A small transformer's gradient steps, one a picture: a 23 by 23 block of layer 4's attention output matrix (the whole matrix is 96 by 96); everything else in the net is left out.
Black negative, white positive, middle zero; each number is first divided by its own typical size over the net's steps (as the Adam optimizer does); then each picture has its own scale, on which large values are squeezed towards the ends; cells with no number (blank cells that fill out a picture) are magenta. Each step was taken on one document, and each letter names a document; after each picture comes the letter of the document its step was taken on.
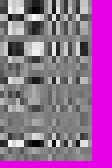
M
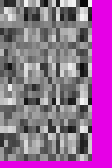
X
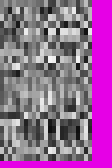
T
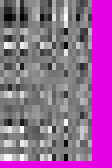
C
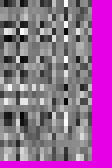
C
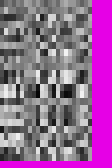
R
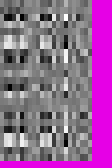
C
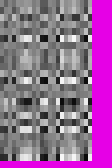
T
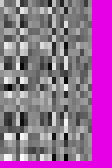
C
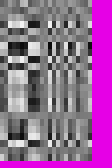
M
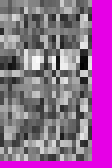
X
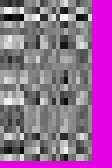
C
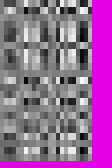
X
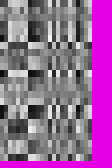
M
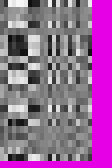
M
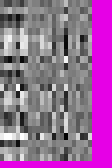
C
